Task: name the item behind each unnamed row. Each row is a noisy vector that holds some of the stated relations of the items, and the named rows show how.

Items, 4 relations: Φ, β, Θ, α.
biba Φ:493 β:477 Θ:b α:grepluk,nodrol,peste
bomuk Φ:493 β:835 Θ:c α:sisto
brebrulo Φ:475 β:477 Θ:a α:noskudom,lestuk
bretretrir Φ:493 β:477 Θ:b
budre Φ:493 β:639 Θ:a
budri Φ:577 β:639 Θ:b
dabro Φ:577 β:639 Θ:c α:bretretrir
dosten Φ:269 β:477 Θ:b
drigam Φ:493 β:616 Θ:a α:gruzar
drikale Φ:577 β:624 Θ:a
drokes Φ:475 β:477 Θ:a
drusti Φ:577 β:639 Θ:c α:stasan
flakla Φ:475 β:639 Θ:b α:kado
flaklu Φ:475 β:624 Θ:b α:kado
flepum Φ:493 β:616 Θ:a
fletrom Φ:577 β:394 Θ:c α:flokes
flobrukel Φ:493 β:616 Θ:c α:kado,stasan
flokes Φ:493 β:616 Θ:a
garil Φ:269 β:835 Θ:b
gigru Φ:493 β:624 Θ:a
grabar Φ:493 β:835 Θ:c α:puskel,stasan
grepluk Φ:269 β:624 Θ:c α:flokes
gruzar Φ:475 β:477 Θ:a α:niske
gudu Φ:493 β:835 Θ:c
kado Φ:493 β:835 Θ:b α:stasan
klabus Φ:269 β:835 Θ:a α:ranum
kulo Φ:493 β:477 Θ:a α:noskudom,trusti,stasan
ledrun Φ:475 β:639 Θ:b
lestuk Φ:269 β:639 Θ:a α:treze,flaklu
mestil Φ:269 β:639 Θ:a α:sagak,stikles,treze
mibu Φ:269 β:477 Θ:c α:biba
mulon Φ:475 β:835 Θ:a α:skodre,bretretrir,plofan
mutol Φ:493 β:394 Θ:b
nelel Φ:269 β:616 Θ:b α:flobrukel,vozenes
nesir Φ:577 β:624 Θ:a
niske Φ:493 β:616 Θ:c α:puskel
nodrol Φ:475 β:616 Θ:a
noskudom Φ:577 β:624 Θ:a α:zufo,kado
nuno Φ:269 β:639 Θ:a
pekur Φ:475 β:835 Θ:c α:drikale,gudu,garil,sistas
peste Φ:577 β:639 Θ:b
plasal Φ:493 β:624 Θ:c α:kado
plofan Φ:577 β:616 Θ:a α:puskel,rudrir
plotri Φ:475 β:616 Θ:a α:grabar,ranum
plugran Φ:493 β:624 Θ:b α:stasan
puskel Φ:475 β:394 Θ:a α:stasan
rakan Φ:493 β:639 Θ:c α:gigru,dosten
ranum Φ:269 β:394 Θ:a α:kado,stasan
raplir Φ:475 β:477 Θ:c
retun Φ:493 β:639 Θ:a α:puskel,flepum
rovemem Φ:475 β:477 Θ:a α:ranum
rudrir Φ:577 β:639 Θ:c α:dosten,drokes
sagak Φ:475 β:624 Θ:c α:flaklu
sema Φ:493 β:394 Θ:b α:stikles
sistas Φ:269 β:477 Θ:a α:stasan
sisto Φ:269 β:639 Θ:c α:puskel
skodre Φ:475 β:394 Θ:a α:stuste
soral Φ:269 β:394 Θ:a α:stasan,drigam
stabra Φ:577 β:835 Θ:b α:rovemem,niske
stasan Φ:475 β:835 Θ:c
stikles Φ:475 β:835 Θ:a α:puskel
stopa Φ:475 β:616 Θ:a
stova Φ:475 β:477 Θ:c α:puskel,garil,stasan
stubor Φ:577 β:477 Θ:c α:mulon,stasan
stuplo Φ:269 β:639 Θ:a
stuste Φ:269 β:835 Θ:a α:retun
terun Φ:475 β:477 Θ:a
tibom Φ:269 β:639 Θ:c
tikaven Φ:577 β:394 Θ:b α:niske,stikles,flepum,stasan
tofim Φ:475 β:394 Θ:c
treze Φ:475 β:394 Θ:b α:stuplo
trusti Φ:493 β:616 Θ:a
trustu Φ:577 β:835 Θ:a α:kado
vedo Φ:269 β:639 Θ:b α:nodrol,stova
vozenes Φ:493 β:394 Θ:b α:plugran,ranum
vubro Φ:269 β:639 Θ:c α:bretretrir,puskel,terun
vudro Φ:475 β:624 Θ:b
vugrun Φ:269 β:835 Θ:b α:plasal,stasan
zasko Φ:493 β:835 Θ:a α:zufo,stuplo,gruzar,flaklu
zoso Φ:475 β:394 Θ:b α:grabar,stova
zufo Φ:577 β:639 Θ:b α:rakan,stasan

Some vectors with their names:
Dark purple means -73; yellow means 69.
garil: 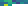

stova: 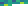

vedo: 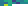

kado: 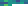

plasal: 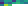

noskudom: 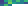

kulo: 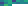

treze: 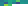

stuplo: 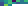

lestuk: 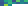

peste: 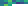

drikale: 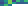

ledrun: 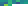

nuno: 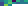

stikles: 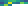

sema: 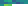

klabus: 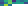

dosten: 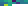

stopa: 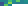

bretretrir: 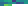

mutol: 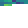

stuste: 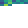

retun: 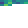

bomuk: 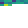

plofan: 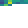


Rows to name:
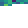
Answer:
soral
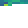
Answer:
flakla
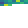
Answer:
sagak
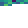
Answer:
sistas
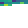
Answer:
grabar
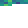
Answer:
tikaven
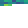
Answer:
biba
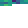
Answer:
plugran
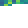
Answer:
rovemem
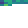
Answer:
zasko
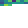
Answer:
fletrom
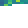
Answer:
skodre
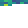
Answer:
vugrun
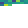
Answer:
raplir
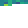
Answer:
zoso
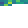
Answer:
plotri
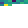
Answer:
vubro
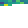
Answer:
pekur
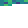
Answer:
zufo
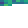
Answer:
drigam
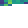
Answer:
trustu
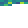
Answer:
puskel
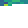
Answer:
flaklu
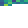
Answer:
mestil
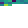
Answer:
gudu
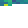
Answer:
nelel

